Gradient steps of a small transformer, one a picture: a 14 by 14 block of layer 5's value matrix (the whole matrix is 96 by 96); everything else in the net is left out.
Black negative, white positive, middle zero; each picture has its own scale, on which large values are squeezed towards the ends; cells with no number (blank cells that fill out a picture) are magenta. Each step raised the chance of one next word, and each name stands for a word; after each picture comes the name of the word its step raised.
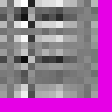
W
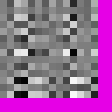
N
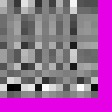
W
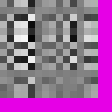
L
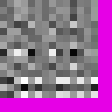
N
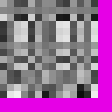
L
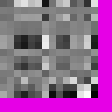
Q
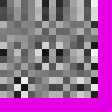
N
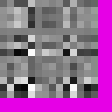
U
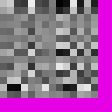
W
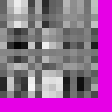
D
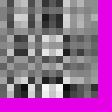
U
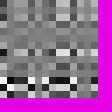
N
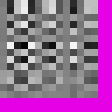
D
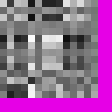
Q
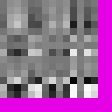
U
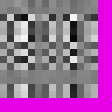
L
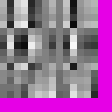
D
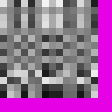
W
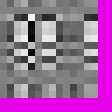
L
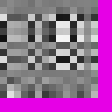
L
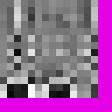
U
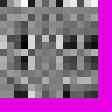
Q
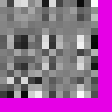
Q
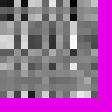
Q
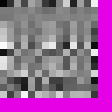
Q
